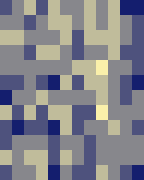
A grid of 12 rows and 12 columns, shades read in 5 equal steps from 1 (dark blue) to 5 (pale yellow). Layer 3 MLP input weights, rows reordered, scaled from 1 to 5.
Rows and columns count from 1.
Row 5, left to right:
3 3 3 3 3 3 4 4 5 3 3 2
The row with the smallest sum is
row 9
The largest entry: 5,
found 2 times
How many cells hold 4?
36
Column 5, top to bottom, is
4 4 3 4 3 1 3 4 1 2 2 1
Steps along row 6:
same up down down up down up same down down down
